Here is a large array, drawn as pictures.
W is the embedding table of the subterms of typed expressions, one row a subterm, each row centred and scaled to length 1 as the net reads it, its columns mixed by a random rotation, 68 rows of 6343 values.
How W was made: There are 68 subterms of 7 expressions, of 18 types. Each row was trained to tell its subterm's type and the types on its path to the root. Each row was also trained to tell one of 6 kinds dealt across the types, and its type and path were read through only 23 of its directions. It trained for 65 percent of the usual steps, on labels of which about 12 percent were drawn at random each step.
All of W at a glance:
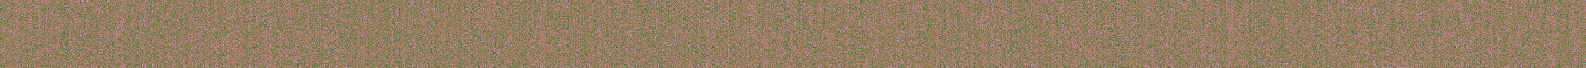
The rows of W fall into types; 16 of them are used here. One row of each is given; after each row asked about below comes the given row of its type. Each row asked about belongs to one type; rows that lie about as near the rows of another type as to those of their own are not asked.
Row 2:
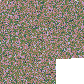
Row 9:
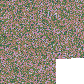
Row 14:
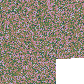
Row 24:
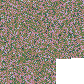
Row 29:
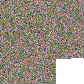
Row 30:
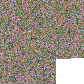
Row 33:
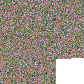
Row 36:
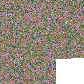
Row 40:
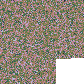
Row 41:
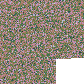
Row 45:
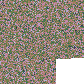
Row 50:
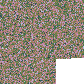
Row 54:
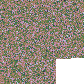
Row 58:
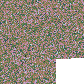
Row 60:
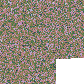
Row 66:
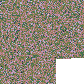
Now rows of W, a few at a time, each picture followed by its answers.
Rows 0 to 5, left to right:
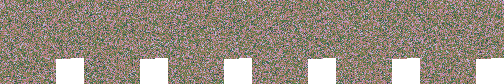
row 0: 58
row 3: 41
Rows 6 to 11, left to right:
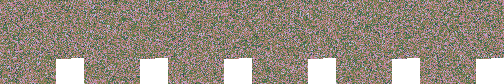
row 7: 36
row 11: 2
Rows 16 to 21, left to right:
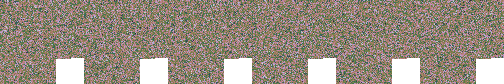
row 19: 29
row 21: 2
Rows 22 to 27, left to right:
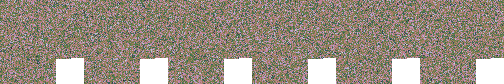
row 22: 66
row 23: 50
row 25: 58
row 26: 24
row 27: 45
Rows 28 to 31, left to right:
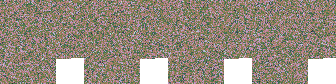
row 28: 45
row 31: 40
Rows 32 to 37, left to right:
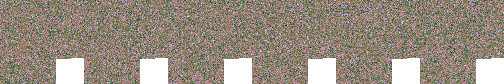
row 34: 36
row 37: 54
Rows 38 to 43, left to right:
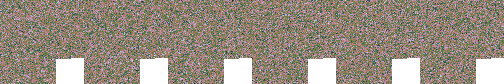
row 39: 54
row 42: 33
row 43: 24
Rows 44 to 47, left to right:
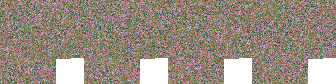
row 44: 45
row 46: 60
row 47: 60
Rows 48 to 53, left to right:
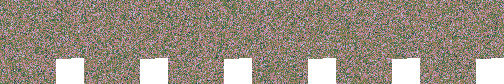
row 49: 30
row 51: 30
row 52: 36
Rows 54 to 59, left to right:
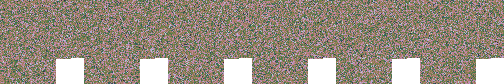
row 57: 24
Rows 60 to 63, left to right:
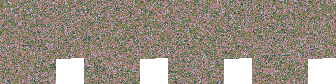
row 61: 9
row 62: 40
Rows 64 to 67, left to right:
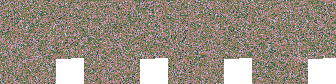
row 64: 60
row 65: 2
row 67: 58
